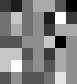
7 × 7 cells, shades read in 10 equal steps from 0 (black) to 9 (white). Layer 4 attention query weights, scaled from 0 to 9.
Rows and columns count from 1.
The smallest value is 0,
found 2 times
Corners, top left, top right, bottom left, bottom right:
2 0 3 5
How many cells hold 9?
2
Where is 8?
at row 7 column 6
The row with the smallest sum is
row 1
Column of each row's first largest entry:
4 6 2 5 1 2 6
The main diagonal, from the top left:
2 7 4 5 2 6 5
